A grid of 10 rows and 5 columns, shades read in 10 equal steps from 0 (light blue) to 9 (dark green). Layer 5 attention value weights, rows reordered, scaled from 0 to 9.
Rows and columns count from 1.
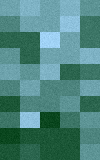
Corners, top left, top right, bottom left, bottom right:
3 4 8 4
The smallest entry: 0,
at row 3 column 3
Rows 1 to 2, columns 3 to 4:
3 2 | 3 1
